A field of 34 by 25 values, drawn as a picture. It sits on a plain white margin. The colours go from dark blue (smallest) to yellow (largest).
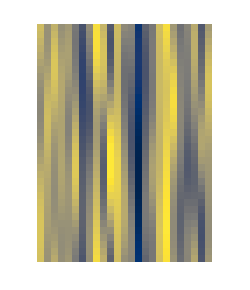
Average level on the scale: 60%. Slope: none. Grain: streaks running down. Stripes: upright, repeating 3 times.
